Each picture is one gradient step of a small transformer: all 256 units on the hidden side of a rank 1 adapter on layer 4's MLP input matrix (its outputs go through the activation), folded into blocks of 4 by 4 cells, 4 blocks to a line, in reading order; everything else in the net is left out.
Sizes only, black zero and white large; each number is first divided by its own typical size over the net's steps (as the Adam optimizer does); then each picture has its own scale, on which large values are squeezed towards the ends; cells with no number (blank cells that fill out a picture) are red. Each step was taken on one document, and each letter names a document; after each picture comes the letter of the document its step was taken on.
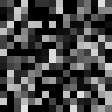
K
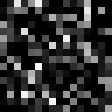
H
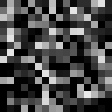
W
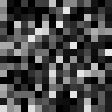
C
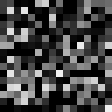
K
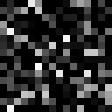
H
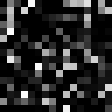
H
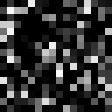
H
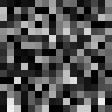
C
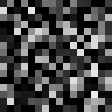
C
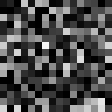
C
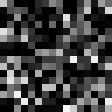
K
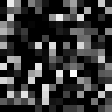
H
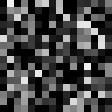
K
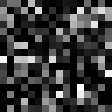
W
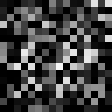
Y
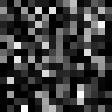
W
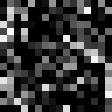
H
